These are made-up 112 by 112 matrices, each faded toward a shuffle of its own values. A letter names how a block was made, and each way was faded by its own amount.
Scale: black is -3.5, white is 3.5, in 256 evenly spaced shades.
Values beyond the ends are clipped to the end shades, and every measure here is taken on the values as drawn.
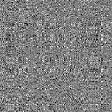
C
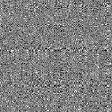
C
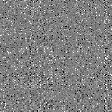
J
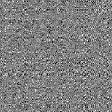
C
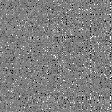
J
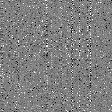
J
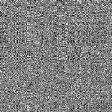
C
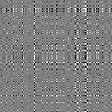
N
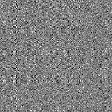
C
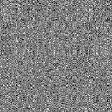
C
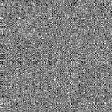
C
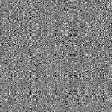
C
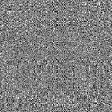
C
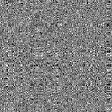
C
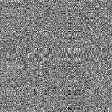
C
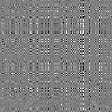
N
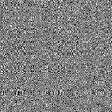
C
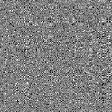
C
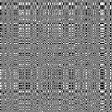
N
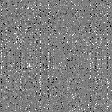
J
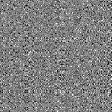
C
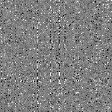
J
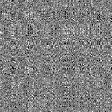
C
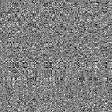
C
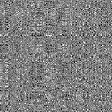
C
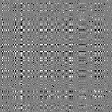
N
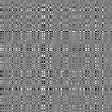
N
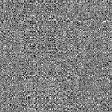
C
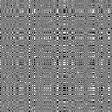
N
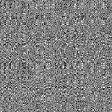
C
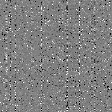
J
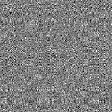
C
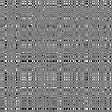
N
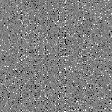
J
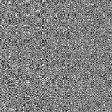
C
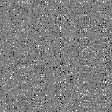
J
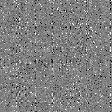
J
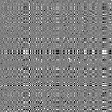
N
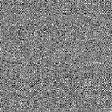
C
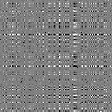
N
